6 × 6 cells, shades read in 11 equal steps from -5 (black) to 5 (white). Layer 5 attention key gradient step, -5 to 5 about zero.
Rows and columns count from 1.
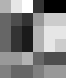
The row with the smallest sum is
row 1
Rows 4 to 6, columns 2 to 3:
-3 -4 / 1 2 / -1 -1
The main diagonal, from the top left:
2 -2 -4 2 -2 1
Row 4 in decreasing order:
4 3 2 -1 -3 -4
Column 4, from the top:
-3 1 2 2 -1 0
